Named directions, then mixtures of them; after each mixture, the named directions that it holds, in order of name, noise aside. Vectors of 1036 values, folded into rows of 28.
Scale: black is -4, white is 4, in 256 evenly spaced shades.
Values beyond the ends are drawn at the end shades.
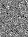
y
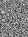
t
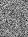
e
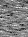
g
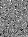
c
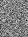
e, t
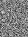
t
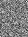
t, y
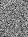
c, e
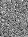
c, t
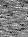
g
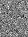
e, y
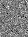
y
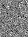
y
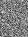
c, t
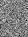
e, t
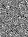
y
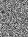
t
